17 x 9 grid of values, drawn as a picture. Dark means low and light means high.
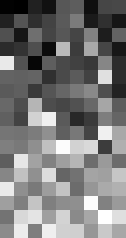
The top left is the ninth with the lowest average. No regular stripes run through it. Overall the values sit about 50% of the way up the scale. Values rise toward the bottom.
